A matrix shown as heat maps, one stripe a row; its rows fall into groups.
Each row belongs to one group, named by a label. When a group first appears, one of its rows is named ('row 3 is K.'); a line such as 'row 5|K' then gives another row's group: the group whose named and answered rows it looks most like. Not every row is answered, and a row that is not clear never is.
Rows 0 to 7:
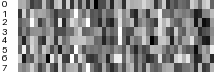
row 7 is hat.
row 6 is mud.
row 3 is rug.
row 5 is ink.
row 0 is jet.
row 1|ink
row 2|hat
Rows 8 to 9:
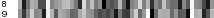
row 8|hat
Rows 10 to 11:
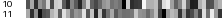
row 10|rug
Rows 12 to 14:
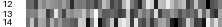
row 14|ink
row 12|rug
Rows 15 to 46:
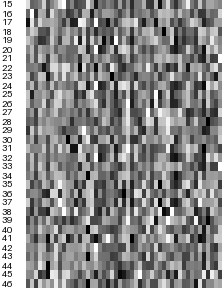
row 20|ink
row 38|jet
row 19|jet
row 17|ink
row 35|mud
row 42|hat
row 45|jet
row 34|ink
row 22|jet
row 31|mud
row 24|ink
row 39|rug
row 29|ink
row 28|rug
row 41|rug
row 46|ink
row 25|mud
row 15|mud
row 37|mud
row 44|hat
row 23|hat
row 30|rug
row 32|ink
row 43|ink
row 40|ink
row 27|rug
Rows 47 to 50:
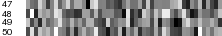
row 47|hat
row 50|ink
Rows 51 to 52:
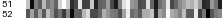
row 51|mud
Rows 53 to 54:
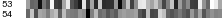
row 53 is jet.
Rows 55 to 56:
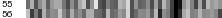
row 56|mud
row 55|ink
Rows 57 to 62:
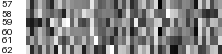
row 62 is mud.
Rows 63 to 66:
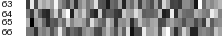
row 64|jet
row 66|rug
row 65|hat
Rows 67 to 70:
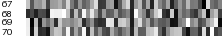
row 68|jet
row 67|mud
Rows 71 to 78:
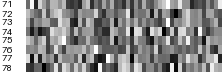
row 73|mud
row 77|mud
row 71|rug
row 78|jet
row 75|mud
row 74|jet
